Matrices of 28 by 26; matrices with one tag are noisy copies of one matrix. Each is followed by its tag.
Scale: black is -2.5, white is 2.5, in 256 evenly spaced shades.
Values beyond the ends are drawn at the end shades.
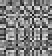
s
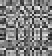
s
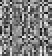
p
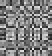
s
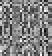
p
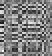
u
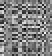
u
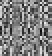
p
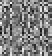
p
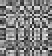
s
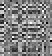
u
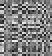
u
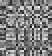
s
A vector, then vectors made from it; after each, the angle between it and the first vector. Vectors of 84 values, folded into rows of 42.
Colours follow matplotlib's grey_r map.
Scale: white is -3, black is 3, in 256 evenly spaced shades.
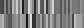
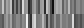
nearly opposite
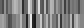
nearly parallel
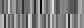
partly aligned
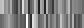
nearly opposite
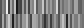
partly opposed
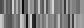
nearly parallel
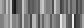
partly opposed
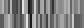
nearly opposite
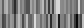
partly opposed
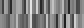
partly aligned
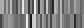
nearly opposite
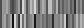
orthogonal
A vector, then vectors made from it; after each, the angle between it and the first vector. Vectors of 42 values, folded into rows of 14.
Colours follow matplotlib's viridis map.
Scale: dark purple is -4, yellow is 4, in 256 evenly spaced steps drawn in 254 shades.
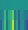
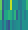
orthogonal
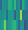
partly aligned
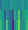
nearly opposite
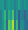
nearly parallel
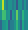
orthogonal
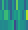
orthogonal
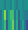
nearly parallel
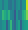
orthogonal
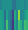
nearly opposite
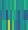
partly aligned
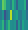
orthogonal
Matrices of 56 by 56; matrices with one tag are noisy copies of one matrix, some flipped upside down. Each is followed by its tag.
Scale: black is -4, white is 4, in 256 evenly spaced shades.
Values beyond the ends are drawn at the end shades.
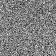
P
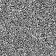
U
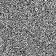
P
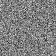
U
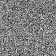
P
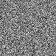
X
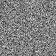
X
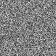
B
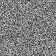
B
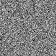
X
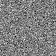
U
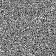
U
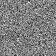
B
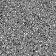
X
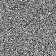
P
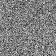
P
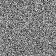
P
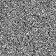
X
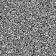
X
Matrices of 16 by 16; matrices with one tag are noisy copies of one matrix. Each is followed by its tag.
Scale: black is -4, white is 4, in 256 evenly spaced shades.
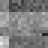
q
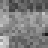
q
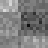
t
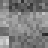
q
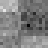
t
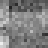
q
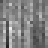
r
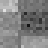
t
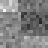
t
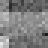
q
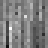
r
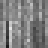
r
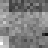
q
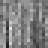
r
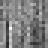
r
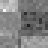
t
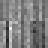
r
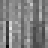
r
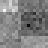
t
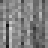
r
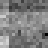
q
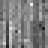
r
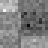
t
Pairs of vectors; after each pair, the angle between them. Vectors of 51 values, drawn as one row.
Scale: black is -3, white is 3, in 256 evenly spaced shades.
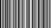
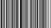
partly opposed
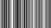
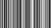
partly aligned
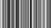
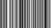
partly opposed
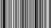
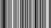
nearly parallel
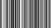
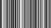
nearly parallel
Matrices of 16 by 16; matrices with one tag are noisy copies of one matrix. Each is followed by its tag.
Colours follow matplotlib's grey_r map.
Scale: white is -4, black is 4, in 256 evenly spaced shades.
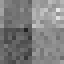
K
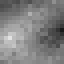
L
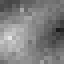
L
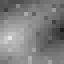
L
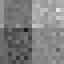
K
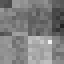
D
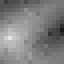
L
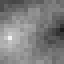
L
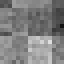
D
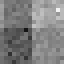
K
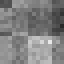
D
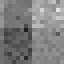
K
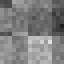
D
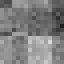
D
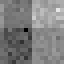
K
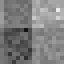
K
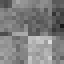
D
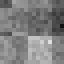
D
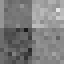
K
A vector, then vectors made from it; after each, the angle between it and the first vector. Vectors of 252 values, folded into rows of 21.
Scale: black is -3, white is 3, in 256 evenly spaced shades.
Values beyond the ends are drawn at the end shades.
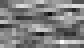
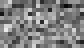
partly opposed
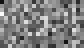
orthogonal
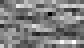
nearly parallel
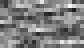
nearly parallel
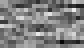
nearly opposite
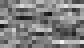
nearly parallel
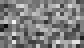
partly aligned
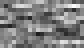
nearly parallel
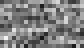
partly aligned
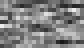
nearly opposite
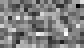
partly opposed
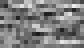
nearly parallel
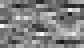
nearly opposite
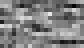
nearly opposite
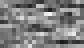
nearly opposite
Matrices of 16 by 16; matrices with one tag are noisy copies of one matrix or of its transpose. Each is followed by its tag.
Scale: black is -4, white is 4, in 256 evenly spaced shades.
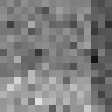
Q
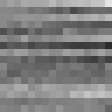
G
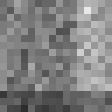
Q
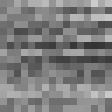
G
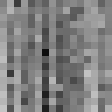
G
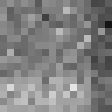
Q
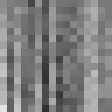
G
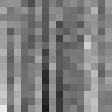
G
